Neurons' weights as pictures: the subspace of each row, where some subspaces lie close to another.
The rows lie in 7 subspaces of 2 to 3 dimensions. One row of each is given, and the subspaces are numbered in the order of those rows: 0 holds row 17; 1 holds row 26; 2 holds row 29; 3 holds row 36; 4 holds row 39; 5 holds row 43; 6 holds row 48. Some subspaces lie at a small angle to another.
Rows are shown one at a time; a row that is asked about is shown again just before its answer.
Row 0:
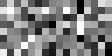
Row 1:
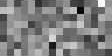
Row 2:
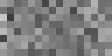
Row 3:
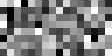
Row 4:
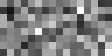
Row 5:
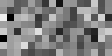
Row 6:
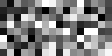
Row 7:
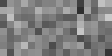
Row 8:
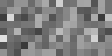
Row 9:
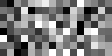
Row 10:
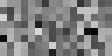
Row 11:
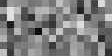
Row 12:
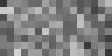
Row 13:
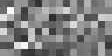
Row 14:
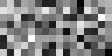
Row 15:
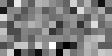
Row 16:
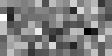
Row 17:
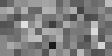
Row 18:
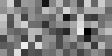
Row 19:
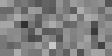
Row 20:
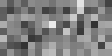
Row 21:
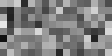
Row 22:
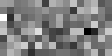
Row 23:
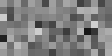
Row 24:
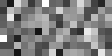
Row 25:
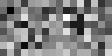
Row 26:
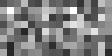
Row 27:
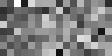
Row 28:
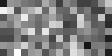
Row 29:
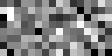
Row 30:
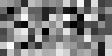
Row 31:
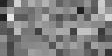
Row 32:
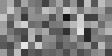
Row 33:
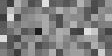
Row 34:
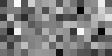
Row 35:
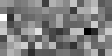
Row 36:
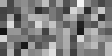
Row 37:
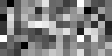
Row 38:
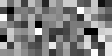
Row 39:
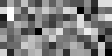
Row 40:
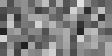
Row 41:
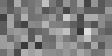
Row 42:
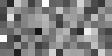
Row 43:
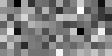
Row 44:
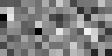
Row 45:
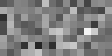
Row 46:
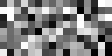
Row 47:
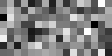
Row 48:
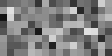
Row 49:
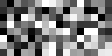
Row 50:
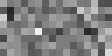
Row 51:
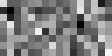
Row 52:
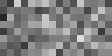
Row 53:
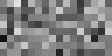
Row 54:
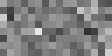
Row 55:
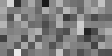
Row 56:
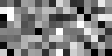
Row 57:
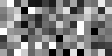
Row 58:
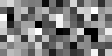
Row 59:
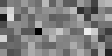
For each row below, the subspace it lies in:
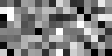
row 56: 2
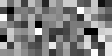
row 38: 0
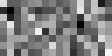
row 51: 3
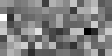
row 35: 6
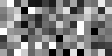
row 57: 0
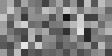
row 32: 1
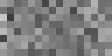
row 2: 3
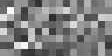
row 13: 6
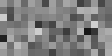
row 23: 0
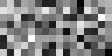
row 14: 2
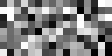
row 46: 4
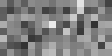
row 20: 0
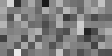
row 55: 1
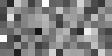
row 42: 6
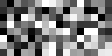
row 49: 2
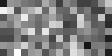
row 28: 3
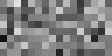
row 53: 5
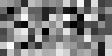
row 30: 1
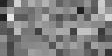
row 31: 5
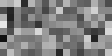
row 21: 5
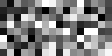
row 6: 2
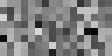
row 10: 0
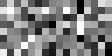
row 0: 4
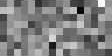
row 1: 6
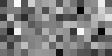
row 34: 5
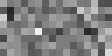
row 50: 4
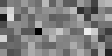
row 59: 4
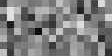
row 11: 3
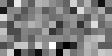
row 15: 1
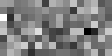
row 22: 6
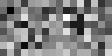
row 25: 1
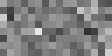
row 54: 4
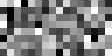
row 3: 5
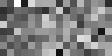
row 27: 5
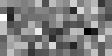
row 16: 6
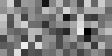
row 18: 1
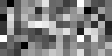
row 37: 5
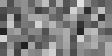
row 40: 3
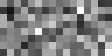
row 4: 4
